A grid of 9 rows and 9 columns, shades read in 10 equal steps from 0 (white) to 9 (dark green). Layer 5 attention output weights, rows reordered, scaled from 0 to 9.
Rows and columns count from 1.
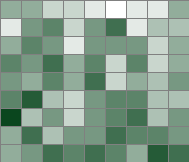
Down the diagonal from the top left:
4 5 5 4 7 6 7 6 7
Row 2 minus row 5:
-4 1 0 -2 -2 5 -3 0 -2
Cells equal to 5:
17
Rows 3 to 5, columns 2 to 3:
6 5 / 5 7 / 4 6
